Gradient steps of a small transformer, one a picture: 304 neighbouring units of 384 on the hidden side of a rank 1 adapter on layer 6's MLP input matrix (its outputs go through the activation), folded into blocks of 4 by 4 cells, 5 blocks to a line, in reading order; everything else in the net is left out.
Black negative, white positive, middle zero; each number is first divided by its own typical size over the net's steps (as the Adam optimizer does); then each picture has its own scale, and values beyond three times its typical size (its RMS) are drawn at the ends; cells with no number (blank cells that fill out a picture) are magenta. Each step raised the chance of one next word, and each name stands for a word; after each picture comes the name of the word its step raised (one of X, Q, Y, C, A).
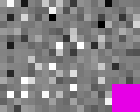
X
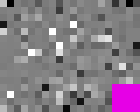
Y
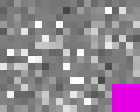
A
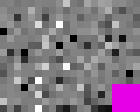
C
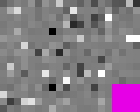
C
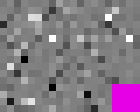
C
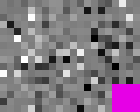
A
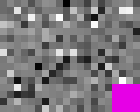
A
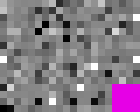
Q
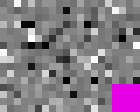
X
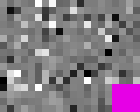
Q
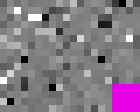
C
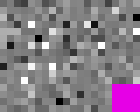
X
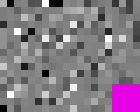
Y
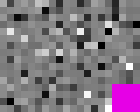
Q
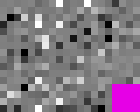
C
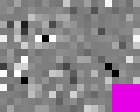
Y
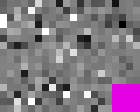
A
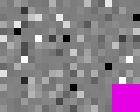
Y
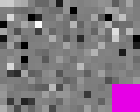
Y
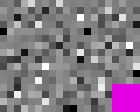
Q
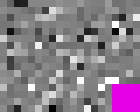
X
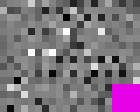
Q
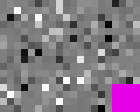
C
